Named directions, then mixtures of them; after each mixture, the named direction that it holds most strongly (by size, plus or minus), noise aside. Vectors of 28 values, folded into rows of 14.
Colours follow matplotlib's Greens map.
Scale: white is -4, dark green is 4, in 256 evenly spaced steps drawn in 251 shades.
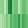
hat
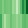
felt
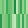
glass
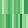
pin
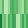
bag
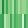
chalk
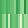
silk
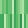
chalk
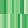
pin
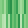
hat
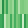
chalk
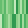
glass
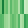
pin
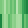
felt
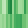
hat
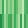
chalk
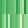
silk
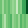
felt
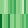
bag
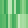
hat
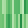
pin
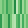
glass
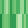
bag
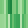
hat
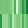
felt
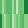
felt
